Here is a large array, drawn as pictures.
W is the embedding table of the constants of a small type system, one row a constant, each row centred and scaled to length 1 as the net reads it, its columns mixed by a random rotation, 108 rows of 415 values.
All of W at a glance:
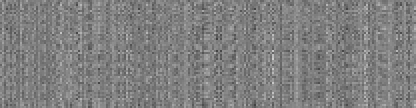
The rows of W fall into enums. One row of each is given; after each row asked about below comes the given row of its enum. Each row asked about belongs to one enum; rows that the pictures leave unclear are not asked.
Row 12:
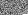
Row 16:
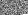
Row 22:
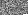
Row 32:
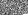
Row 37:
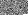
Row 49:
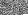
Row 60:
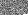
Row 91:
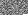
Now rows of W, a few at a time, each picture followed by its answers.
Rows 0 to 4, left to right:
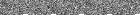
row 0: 49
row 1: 37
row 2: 32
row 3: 49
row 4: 32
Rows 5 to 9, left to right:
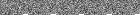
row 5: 32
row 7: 91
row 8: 12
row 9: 12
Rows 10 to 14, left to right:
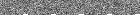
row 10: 60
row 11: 22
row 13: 32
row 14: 49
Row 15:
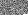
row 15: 60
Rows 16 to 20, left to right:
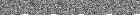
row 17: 49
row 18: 49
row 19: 12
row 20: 16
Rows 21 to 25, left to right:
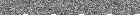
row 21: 60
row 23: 32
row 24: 12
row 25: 49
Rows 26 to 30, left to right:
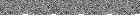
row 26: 12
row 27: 37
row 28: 12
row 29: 12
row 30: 37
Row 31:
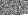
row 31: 16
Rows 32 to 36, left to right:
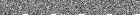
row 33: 32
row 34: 37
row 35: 91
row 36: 16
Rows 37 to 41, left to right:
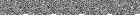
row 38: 37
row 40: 60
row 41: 32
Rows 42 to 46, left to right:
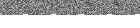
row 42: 91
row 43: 32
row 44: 16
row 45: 49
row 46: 49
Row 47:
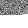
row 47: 12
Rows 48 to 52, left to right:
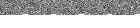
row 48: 12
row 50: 37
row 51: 37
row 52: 32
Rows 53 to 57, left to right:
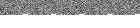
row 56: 60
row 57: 91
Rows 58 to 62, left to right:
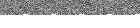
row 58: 37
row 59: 60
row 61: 49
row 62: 60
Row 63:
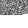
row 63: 32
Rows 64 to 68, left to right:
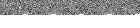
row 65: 12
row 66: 37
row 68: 60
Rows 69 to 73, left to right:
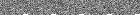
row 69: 60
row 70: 60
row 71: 49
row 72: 37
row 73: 91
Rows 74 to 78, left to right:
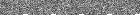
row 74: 49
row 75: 60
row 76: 22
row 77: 32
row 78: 60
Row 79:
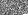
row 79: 32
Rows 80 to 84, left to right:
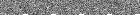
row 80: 37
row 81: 32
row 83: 60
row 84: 49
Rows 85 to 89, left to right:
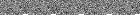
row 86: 37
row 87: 12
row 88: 12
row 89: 37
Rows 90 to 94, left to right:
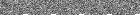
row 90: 49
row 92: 60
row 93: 37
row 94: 32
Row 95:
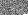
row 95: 60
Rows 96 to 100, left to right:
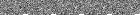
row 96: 37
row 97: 60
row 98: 32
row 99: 32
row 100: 12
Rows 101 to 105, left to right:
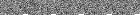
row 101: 37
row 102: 49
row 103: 12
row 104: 12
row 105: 12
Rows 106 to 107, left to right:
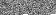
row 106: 49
